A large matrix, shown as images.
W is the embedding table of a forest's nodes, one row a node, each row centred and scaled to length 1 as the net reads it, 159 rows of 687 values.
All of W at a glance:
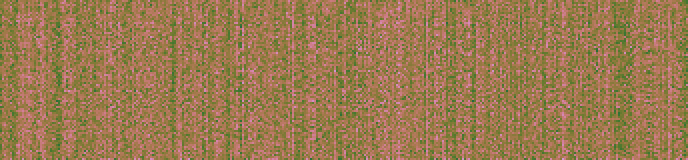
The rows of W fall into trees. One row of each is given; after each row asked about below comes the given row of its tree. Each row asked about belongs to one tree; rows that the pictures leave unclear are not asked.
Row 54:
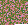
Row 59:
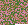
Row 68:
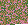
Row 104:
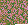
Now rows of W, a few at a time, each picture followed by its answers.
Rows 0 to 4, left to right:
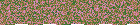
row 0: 59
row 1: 68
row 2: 59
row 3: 54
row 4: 59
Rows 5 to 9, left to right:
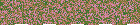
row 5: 104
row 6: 59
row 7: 54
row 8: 54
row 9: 59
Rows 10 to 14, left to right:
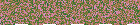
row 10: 59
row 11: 54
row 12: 68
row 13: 54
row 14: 104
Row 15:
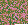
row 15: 54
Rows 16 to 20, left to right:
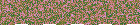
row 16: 68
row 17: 54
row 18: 68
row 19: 104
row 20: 54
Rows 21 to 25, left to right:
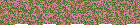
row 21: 104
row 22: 54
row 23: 54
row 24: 104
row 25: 104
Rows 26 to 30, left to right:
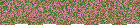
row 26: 104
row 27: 54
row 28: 59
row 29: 68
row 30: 68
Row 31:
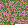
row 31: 59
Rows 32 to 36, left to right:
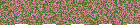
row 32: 104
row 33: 54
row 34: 68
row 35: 104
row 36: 54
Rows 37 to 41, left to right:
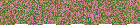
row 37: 54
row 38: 68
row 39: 68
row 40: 59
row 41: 104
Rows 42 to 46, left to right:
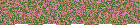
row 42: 104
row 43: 104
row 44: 59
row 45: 68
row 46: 104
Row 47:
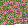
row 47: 104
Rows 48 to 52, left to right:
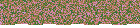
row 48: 59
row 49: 59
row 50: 54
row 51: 59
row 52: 54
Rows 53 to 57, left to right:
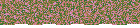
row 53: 54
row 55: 104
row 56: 104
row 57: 59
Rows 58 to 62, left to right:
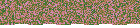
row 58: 54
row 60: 59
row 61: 104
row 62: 59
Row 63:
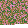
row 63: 54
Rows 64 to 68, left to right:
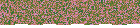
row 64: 59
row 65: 54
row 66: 104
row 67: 68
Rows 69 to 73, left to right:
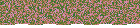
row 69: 104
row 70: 59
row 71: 59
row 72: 54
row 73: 68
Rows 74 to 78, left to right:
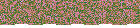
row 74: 54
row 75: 104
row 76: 104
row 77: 104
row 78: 104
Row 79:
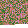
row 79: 54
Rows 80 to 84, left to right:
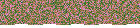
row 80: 54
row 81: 68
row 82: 104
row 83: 68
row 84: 54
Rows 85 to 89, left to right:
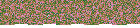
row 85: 54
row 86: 68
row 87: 54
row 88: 104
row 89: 59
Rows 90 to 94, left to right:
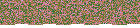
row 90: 104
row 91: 104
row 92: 54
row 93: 68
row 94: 59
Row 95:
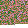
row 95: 104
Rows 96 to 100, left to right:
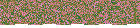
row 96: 59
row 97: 54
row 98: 59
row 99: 68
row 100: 104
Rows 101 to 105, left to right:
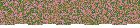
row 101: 104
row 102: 54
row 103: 54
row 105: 68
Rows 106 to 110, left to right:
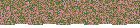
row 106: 59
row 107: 59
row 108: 104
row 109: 54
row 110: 68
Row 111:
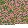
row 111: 104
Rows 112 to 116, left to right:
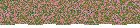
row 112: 59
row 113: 54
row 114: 54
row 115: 59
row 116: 54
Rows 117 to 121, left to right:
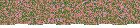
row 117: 104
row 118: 68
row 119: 54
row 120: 104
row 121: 104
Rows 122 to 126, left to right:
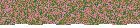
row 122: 68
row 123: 59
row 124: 68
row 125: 104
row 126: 59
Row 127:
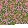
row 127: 54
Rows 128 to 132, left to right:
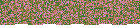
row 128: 104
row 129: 54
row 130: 104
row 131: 104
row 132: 68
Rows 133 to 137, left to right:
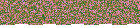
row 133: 54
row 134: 104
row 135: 68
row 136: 68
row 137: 104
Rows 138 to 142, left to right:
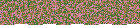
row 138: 104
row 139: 104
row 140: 54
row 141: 68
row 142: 68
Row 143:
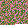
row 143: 54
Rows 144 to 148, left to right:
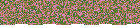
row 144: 54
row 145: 104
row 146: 59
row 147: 54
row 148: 54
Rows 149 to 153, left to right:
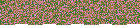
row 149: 104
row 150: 68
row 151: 68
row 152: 54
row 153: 54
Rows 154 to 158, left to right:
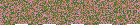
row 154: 59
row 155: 68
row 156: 68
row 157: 54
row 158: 54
